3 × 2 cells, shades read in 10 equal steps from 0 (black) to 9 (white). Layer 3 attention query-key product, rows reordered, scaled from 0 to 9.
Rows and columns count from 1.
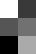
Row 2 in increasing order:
3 4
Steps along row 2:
up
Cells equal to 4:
1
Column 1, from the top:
9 3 0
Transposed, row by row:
9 3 0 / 2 4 6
